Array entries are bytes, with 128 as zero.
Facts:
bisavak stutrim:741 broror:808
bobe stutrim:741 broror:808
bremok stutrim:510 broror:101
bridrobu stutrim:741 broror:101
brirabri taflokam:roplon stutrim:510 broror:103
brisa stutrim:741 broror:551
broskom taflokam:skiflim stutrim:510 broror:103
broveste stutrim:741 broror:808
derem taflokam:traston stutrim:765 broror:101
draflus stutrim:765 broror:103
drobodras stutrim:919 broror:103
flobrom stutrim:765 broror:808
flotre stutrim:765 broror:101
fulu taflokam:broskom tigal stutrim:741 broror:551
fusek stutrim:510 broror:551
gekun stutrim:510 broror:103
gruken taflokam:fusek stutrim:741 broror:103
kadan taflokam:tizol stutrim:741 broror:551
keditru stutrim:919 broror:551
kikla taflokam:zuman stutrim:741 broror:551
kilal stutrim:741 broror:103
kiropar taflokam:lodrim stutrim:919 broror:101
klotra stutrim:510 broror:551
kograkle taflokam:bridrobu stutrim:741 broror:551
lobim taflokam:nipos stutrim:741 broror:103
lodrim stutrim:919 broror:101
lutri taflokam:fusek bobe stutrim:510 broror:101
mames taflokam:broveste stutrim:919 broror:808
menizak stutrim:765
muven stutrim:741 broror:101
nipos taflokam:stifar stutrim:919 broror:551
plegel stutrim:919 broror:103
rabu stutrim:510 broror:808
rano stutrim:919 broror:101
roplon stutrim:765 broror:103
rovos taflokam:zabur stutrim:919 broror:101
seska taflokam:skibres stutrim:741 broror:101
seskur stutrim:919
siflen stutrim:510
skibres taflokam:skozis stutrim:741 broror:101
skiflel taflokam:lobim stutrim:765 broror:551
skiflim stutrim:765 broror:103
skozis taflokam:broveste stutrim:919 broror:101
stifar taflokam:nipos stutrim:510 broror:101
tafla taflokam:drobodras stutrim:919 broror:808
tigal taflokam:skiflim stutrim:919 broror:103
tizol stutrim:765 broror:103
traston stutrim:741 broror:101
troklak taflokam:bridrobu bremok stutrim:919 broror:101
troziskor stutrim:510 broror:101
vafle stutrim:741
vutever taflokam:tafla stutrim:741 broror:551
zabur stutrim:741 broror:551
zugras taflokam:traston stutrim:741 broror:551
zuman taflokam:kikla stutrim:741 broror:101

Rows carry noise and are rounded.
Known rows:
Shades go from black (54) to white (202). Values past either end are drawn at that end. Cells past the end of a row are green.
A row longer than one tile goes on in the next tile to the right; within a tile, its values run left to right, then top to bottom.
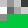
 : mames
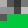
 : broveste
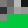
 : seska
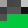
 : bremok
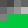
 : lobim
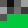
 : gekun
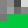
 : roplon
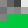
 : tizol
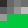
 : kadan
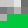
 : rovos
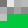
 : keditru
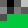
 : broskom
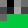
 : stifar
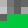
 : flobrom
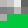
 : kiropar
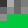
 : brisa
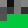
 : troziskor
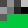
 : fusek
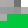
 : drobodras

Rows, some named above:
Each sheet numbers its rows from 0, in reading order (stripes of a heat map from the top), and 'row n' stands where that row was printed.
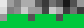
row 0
tafla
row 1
broveste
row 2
gekun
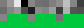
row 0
derem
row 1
zuman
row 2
traston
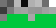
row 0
seska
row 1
drobodras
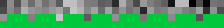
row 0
kikla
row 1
draflus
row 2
nipos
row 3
vafle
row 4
kograkle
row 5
muven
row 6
zugras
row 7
brirabri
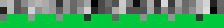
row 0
bridrobu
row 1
seskur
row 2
brisa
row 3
rabu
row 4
gruken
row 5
zabur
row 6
brisa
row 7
bobe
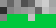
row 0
skibres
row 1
nipos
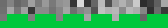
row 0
kilal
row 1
flotre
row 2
roplon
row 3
skiflel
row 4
tigal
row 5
klotra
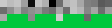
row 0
rano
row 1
zugras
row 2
nipos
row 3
vafle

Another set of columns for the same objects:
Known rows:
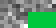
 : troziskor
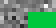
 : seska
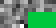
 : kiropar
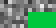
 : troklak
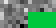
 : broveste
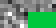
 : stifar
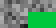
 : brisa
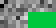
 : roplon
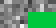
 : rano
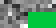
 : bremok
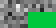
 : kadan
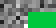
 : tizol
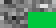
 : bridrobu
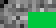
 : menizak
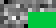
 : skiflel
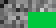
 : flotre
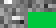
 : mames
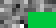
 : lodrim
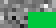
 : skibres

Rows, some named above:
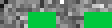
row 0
draflus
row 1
traston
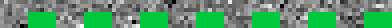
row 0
bisavak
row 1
siflen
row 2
drobodras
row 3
menizak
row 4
traston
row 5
roplon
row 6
bridrobu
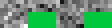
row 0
broskom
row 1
kograkle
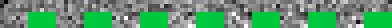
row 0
menizak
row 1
lobim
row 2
rabu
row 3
brirabri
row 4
stifar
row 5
lutri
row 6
drobodras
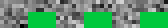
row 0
bobe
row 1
fusek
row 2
tigal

